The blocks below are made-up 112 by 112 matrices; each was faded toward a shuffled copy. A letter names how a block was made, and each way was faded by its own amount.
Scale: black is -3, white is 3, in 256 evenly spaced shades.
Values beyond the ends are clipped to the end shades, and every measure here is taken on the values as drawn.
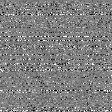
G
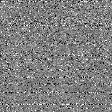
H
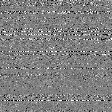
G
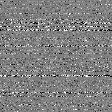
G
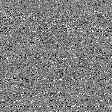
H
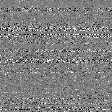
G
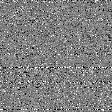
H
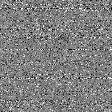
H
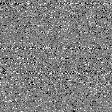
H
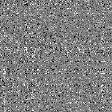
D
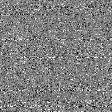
H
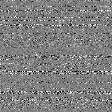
G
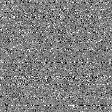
H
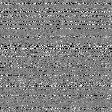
G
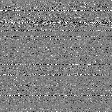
G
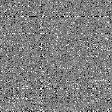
D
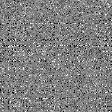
D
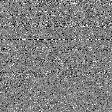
H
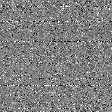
H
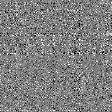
D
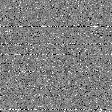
H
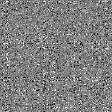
D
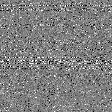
H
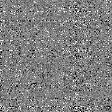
D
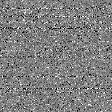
H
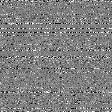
G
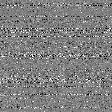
G
